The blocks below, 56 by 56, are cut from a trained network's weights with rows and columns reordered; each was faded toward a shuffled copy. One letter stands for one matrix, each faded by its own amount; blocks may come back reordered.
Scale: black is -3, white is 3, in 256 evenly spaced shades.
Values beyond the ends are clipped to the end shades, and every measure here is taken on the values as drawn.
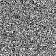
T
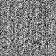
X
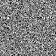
T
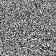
T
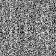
X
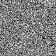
T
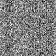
X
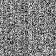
X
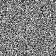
T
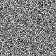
T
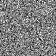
T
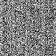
X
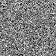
T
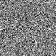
T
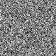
T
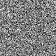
T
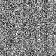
X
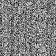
X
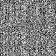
X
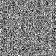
X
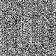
X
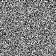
T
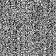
X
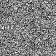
T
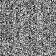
X
